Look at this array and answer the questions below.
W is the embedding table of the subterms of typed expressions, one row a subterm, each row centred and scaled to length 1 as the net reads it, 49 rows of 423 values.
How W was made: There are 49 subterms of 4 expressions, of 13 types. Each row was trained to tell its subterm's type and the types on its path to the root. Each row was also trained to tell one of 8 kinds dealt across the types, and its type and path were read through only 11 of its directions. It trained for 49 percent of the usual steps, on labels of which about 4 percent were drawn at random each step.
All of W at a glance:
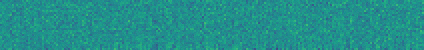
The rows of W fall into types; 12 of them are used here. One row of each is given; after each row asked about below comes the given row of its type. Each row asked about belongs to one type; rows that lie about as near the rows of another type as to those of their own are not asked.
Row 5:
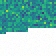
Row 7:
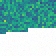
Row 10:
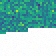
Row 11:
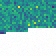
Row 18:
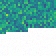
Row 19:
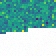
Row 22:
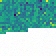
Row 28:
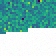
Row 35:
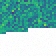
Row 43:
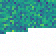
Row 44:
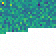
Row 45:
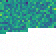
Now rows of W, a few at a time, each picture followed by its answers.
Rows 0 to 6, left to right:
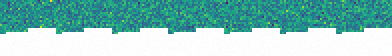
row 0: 43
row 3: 45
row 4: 35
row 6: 18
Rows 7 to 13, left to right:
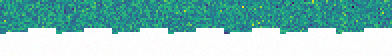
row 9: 28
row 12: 35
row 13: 44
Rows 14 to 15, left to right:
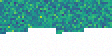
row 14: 7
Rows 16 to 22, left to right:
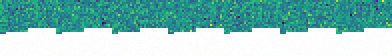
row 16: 45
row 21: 28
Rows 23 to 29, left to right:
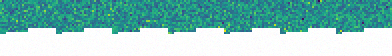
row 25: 35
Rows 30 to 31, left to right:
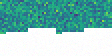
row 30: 10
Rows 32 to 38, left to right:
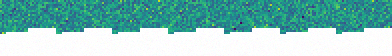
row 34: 18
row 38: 45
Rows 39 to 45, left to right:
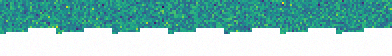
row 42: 18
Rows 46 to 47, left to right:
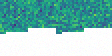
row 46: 43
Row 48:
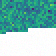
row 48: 44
